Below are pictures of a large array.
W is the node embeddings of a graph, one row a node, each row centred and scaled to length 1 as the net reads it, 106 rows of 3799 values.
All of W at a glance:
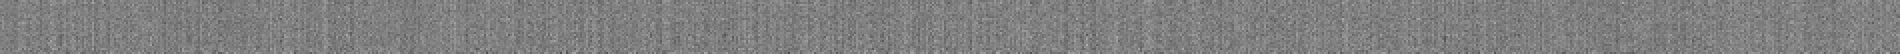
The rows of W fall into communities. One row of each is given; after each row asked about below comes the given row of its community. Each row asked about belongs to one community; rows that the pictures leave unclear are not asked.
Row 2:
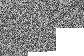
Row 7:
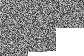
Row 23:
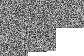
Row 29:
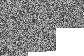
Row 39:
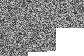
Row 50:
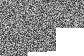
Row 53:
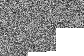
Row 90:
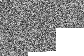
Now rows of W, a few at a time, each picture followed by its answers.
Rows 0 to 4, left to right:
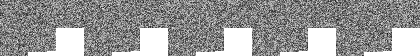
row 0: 23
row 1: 53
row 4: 90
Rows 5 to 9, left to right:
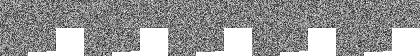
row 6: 29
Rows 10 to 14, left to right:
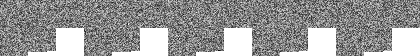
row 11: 2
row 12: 7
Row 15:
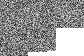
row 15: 23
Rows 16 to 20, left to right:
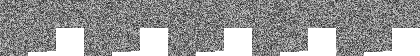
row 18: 23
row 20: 39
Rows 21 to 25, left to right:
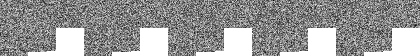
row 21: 29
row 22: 7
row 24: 29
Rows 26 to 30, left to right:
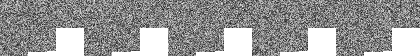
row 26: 23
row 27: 50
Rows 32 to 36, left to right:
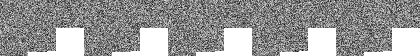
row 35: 50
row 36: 39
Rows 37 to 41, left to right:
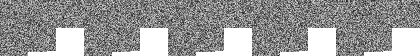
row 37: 50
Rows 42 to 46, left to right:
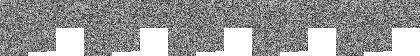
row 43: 29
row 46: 50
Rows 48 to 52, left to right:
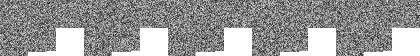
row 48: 90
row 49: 23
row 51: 2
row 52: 2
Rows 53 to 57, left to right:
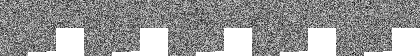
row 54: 39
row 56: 39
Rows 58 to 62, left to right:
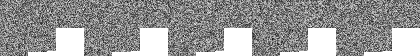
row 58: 23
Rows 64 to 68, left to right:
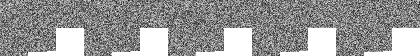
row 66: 29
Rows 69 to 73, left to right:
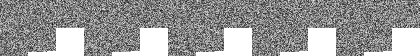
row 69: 7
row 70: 29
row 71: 29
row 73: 53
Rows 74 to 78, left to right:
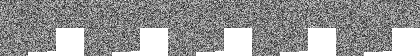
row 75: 29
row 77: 39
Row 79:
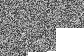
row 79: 53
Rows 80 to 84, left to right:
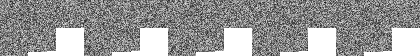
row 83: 90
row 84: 90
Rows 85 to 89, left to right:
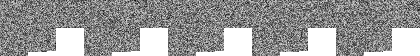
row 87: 50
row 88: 2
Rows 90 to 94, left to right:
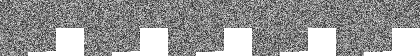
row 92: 39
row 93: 50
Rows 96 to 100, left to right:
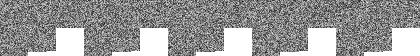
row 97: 2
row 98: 7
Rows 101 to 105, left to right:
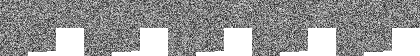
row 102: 50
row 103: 90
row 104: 90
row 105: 23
